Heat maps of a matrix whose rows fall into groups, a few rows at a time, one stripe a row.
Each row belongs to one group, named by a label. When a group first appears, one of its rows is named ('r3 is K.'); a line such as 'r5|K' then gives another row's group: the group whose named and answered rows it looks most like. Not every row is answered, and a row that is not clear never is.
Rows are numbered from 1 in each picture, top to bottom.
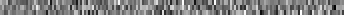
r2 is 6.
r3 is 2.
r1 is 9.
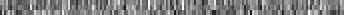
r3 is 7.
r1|9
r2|9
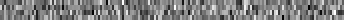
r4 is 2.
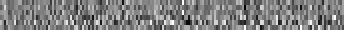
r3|9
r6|2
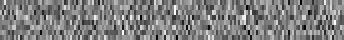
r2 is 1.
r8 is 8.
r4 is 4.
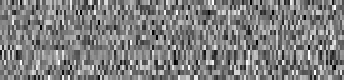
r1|8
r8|8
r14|6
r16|2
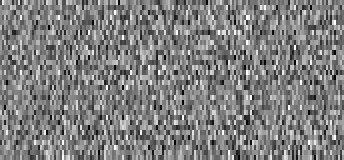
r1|8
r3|4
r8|4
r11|6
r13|8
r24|9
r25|1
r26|8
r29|7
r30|4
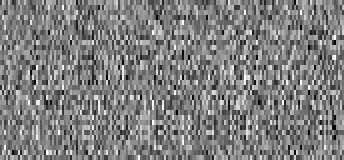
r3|2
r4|8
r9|6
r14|2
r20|4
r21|2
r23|8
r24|6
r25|7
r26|6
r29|9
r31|8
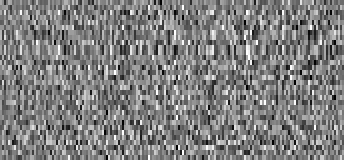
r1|2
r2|9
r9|6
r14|8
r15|4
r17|7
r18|1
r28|4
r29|8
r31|9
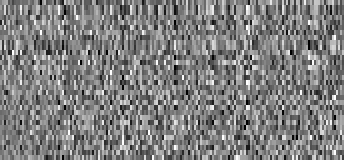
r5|7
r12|7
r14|7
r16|9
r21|1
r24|6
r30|1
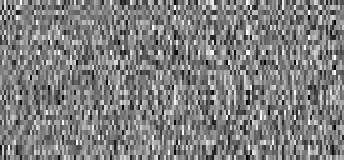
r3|7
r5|6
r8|7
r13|8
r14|6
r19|1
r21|1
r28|2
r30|7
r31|7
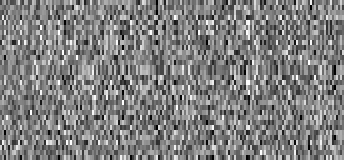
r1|8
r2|2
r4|1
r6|4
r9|8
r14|6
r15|6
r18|6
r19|4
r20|9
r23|9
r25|8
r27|1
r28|6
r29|8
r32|1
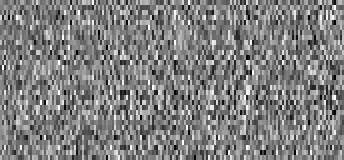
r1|6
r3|1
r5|6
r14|7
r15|7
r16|6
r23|6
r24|4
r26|4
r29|9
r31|8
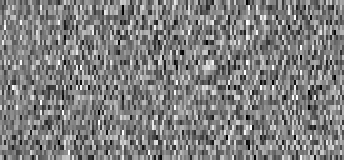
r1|1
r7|6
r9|8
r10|2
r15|2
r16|6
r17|8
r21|4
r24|1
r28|8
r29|1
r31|9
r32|2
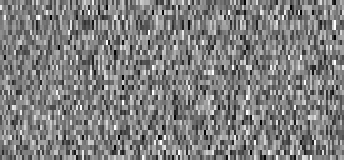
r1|6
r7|9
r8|6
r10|1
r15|8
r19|7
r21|4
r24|7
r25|8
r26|4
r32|8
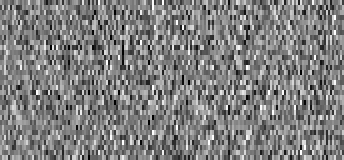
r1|2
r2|7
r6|9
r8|1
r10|9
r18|7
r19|2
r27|7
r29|4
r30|4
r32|8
